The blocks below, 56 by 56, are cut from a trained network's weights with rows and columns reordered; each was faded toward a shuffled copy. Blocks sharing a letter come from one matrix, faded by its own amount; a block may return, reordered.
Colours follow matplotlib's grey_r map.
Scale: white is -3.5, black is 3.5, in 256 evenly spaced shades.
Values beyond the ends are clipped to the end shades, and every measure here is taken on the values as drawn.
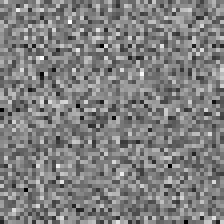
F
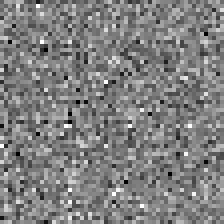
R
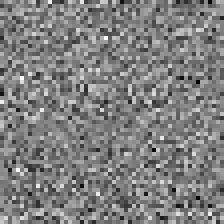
F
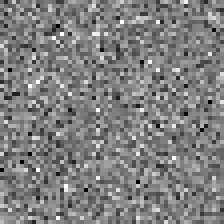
R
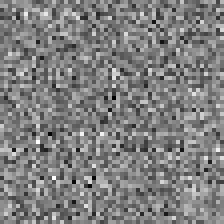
F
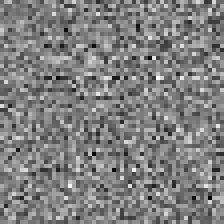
F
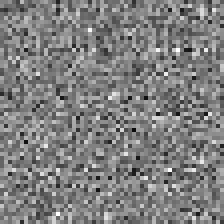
F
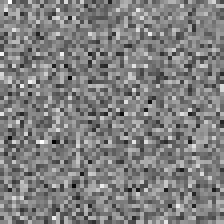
F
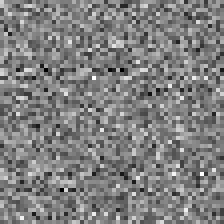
F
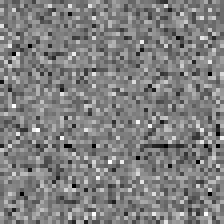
R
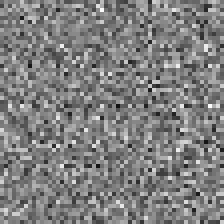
F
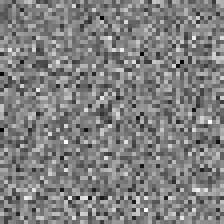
F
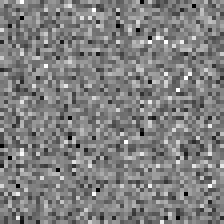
R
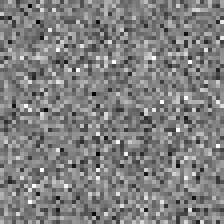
R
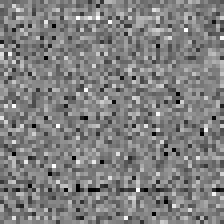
R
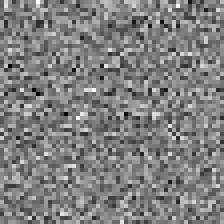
F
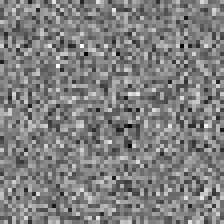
F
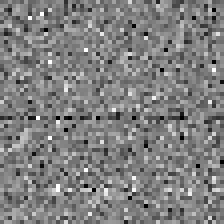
R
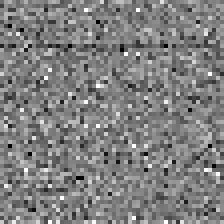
R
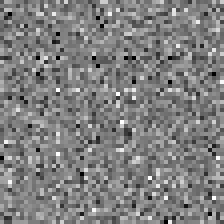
R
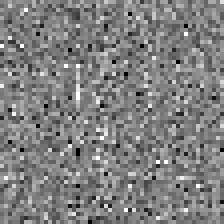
R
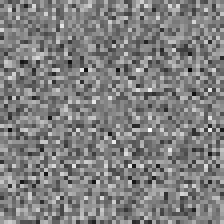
F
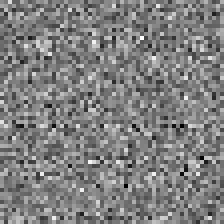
F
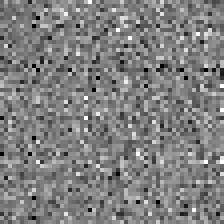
R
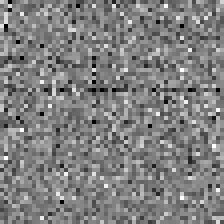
R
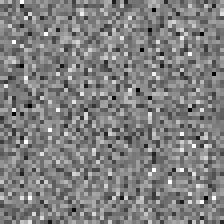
R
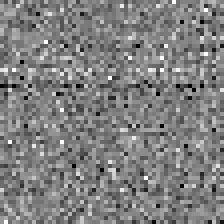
R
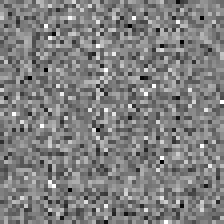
R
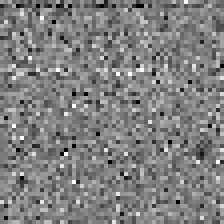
R
